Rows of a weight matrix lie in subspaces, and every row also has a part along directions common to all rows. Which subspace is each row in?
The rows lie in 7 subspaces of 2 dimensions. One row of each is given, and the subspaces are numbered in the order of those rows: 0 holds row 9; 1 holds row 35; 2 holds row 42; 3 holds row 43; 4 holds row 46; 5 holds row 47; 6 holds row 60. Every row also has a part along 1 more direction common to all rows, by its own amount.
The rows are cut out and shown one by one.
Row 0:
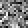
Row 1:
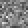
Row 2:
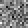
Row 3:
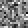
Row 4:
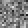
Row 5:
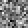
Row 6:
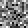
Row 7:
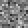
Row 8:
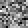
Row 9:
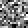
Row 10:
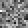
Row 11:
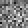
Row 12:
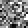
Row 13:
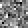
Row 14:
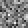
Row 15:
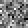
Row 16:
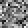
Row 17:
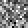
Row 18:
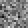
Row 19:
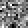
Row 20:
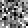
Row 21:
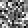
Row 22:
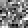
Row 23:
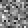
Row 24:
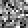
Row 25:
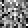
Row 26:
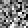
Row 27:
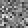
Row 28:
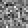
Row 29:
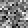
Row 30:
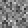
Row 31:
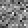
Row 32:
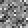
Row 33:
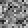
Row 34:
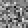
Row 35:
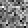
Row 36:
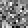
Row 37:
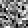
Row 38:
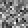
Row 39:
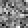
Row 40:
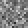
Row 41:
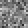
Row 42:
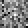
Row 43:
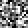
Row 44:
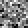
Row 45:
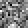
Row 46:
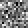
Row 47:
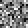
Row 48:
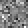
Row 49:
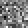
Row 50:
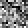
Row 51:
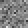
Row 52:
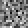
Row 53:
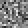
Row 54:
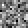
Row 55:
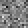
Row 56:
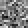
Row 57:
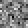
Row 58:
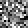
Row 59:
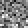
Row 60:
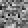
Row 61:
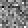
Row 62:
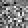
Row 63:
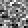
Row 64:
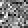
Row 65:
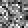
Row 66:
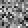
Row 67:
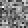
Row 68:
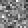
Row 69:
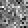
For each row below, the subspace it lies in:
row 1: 2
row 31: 1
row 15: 5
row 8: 6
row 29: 4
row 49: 5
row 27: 2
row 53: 0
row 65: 3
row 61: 1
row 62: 5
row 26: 0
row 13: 4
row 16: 4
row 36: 3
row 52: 0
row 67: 1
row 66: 2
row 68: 6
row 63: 2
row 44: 2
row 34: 5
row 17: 3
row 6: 5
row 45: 6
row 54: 3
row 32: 4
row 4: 0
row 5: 3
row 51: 4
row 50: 1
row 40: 3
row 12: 0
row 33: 4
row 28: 5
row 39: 0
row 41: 1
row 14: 3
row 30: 3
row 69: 1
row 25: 2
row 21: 4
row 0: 4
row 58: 1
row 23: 6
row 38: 3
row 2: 5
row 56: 2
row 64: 4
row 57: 5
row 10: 3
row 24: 0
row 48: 6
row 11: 5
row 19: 6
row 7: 3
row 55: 6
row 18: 6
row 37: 6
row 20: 2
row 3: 0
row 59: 2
